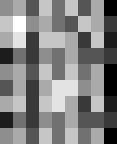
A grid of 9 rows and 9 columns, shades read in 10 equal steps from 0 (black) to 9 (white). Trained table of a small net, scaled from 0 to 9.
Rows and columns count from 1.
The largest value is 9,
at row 2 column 2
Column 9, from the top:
0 2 1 2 0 0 1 2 0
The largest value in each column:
7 9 5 7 8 8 7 7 2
